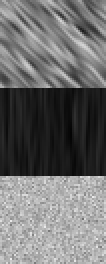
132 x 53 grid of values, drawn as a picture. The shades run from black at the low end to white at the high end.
It is made of 3 by 1 panels. Panel 1,1: middling, slanting down to the right, strong in contrast. Panel 2,1: very low, streaked downward, faint in contrast. Panel 3,1: high, fine-grained.
